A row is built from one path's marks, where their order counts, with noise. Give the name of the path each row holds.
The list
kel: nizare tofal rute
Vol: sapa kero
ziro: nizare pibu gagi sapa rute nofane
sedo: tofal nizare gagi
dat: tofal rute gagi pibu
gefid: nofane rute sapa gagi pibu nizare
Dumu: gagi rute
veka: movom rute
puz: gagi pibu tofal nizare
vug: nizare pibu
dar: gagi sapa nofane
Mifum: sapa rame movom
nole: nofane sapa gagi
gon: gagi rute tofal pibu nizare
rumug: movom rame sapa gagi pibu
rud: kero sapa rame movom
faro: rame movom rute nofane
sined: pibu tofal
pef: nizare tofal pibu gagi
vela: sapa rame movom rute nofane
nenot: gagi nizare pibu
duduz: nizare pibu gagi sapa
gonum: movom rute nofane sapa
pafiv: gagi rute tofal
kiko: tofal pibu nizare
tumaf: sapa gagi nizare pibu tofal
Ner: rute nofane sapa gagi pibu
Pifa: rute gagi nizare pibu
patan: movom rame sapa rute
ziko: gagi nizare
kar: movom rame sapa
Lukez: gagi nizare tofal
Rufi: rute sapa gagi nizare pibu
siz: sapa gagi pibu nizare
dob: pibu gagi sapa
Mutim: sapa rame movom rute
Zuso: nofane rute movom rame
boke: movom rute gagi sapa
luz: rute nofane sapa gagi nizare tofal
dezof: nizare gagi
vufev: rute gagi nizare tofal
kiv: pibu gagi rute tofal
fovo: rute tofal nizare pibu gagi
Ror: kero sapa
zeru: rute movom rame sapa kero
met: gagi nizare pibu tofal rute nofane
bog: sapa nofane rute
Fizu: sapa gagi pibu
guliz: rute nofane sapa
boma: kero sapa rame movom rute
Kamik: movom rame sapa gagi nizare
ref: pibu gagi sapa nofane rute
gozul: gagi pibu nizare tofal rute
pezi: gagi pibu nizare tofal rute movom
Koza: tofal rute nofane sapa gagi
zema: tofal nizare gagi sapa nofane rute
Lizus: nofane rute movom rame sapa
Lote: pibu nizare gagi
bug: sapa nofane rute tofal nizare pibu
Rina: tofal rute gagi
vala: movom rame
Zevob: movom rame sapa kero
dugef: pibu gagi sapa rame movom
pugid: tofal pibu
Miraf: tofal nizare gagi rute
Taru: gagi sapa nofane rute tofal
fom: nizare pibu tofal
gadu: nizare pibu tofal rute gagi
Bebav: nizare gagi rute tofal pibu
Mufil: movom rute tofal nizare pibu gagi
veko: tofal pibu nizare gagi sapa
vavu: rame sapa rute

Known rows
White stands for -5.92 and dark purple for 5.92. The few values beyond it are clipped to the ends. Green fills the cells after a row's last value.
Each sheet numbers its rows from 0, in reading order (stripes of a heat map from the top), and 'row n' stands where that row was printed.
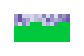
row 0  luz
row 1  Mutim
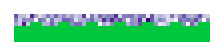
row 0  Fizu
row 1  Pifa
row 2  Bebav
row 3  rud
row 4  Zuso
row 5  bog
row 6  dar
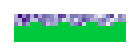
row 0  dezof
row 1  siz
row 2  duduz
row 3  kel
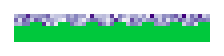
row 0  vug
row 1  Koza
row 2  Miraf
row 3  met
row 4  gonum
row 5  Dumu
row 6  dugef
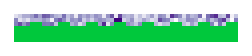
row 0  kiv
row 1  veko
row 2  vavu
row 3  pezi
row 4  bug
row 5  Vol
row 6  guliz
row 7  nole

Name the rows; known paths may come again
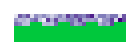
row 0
fovo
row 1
vela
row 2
ziko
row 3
Zuso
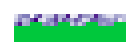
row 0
Mufil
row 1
faro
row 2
veka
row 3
Taru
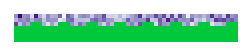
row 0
sedo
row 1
guliz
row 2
pugid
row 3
luz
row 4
fom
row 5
kar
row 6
vavu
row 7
Mifum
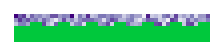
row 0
Kamik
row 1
kiko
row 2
dugef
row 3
duduz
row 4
Miraf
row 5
gon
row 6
boke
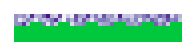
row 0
dob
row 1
nole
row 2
Ror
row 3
vufev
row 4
Dumu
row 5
pef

